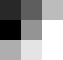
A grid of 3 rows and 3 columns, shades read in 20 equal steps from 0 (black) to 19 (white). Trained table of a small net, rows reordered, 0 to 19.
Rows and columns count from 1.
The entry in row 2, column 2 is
11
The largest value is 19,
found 2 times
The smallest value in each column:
0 7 14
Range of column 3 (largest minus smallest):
5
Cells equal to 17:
1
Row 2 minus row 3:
-13 -6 0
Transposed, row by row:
3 0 13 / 7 11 17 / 14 19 19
